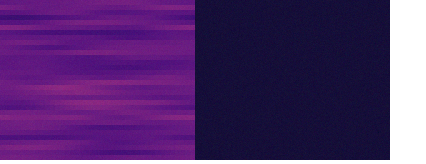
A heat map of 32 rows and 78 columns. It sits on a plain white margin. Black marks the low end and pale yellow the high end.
The table splits into one row of 2 panels. Panel 1,1: low, streaked across, faint in contrast. Panel 1,2: very low, flat.
